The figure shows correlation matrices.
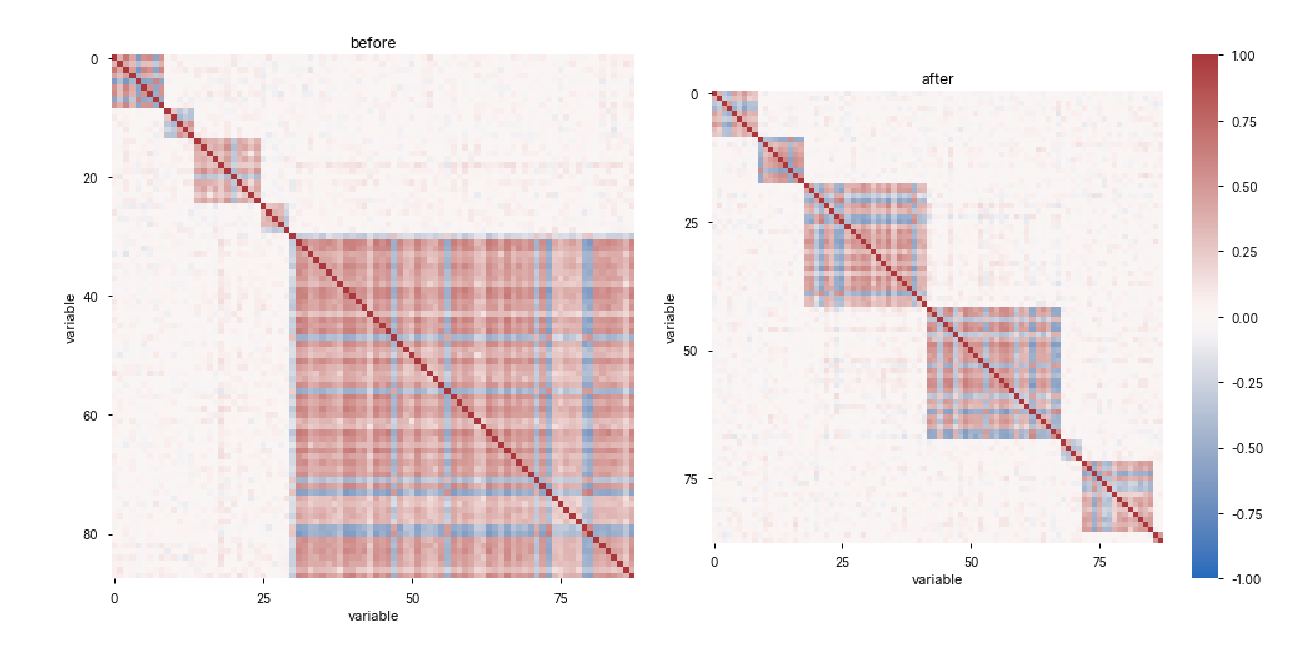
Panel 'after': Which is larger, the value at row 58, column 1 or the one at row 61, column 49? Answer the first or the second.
the second
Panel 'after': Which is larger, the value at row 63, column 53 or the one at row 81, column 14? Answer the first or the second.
the second
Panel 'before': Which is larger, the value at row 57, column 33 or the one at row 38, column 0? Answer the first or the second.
the first
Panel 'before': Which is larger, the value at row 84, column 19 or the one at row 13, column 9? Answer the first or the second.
the first
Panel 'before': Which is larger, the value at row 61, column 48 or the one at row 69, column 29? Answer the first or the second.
the first
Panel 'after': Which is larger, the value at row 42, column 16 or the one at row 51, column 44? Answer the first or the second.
the first
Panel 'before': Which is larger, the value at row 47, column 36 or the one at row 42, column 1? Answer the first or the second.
the second
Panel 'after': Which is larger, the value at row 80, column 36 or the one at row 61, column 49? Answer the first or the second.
the second
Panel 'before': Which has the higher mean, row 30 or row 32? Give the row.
32
